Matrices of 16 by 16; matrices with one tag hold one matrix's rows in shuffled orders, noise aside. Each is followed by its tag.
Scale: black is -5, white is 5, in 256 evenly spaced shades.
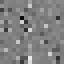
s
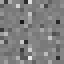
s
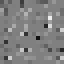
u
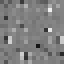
u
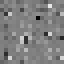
u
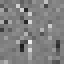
s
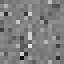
s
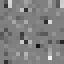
u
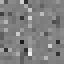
s
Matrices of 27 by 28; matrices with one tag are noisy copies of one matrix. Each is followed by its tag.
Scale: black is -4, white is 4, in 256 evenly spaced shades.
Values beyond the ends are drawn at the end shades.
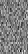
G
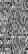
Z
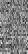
Z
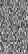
G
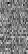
Z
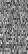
Z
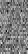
Z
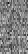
Z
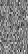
G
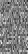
Z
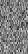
G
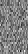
G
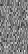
G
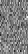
G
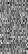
Z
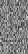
G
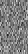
G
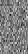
G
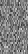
G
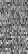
Z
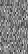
G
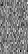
G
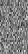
G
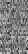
Z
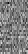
Z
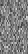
G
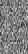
G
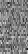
Z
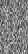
G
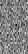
G
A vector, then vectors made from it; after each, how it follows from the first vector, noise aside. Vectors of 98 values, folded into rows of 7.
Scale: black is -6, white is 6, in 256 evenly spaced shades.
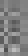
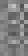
reversed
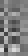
scaled up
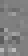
partly zeroed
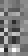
scaled up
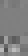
partly zeroed
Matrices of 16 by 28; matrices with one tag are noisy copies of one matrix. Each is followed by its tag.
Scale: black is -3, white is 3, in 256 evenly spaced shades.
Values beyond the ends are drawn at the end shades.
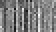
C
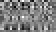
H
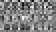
H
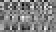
H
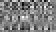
H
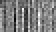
C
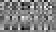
H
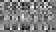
H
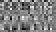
H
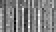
C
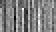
C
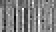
C
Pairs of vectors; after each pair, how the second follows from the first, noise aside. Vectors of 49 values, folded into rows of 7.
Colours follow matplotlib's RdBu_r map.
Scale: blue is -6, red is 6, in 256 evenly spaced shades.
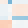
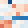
scaled up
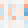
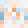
reversed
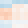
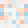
shuffled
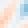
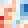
scaled up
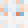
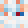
scaled up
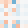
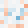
shuffled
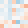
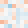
reversed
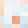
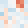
wrapped around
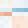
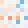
shuffled
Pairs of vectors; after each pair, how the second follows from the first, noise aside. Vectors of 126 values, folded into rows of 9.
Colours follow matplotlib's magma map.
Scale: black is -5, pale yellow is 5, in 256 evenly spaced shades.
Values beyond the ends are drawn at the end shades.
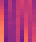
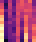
scaled up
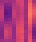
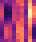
scaled up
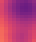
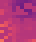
partly zeroed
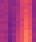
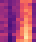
scaled up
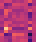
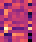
scaled up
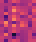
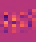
partly zeroed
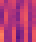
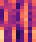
scaled up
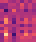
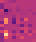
partly zeroed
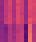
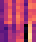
scaled up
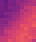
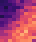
scaled up
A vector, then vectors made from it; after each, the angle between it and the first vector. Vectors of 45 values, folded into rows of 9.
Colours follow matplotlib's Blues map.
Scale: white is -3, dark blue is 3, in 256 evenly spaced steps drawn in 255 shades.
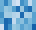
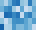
nearly opposite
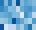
partly opposed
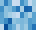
nearly parallel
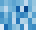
partly aligned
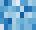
nearly parallel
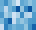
nearly parallel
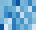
nearly opposite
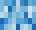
orthogonal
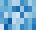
nearly parallel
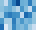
nearly opposite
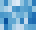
partly aligned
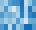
orthogonal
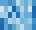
orthogonal
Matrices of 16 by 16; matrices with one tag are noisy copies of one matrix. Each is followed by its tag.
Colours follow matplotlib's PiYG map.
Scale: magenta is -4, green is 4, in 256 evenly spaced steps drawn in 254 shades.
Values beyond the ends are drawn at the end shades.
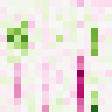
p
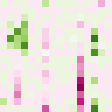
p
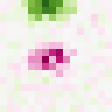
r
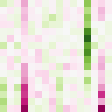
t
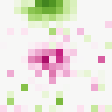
r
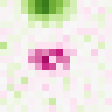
r
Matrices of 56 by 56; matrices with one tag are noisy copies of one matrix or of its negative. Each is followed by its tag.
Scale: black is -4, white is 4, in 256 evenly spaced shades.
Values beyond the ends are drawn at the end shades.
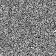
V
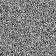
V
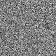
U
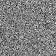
U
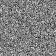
V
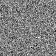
V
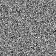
V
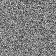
U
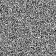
V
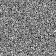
V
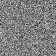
U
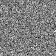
V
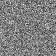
U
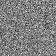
U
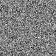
V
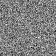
V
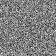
V
